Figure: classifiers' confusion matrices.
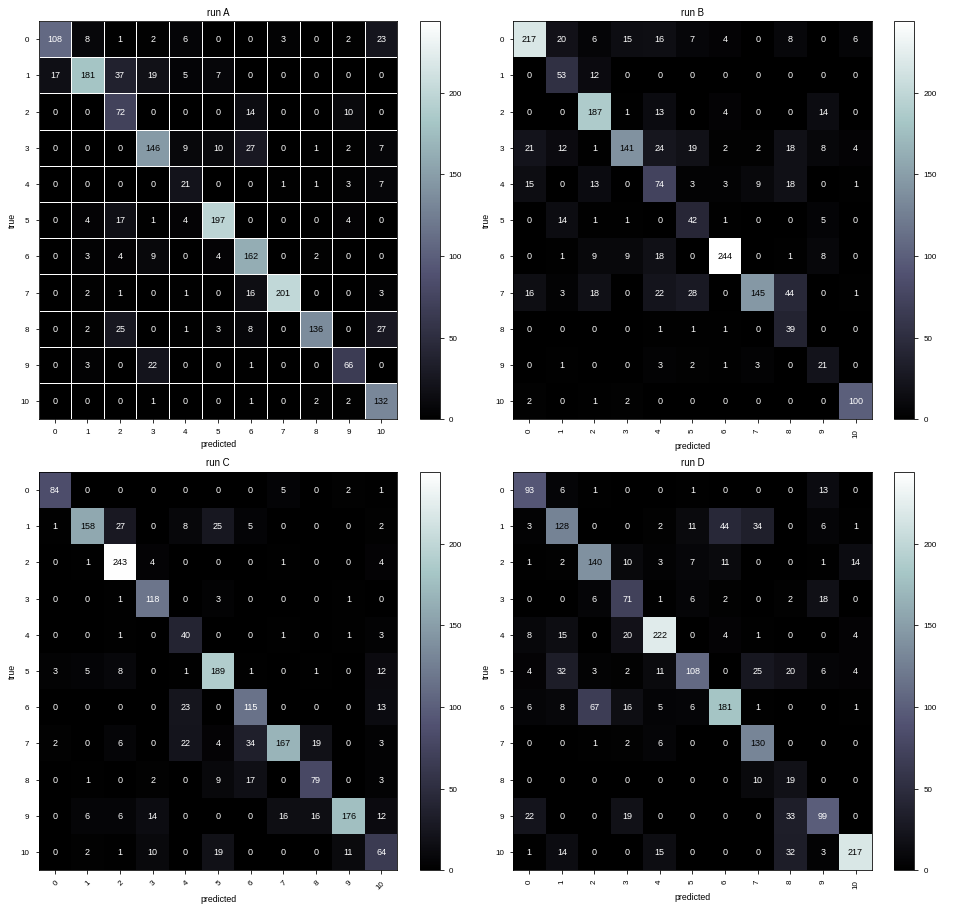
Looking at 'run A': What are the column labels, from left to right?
0, 1, 2, 3, 4, 5, 6, 7, 8, 9, 10
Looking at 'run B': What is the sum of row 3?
252
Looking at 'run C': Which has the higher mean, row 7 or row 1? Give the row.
7
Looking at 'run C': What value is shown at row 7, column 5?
4
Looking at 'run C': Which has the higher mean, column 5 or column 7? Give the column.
5
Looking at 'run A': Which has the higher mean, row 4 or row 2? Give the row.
2
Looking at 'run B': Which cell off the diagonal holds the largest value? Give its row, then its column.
7, 8
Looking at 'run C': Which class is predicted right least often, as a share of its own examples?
10
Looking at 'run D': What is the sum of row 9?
173
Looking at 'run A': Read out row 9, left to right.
0 3 0 22 0 0 1 0 0 66 0
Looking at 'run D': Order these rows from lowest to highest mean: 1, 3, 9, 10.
3, 9, 1, 10
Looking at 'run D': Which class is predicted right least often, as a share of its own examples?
5
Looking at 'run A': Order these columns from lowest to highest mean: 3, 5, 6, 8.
8, 3, 5, 6
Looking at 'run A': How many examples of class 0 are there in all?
153
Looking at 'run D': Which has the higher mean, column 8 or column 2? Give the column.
2
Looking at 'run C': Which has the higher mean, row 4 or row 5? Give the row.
5
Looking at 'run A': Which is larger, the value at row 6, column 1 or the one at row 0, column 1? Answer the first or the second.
the second
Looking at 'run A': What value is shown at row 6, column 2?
4
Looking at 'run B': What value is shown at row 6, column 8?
1
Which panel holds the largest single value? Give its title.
run B
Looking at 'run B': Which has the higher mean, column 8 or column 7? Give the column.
7
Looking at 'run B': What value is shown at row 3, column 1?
12
